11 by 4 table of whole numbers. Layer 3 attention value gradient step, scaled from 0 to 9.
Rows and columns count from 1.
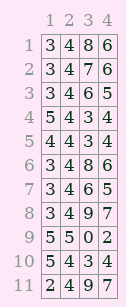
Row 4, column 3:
3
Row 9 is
5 5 0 2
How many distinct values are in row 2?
4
